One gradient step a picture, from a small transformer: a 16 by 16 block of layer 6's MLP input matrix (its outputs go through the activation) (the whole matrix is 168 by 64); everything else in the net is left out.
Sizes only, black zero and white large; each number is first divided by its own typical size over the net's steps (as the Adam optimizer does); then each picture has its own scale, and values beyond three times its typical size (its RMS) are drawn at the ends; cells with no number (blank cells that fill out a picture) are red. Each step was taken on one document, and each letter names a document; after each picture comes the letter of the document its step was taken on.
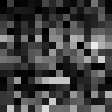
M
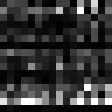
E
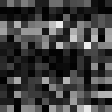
M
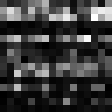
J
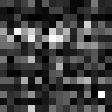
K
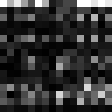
E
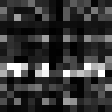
J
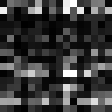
J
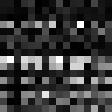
M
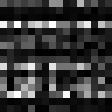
M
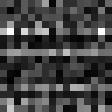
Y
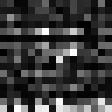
Y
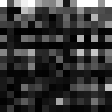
E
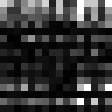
E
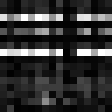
Y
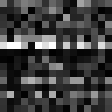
M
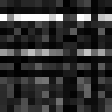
Y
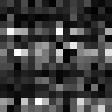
Y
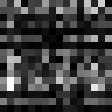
J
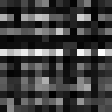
Y
